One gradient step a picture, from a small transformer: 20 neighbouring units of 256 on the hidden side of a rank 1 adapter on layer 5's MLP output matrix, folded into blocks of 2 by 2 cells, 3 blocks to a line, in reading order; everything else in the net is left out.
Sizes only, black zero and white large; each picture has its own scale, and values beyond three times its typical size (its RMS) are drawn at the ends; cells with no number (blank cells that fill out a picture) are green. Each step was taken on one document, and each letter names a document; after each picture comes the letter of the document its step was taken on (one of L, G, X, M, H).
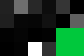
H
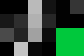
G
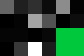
H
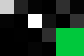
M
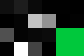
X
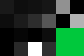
H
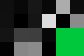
X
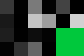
X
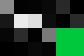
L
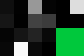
G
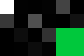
M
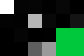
M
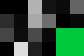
G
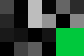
X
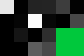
M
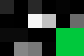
X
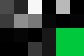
M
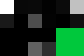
H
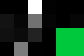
G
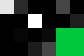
M
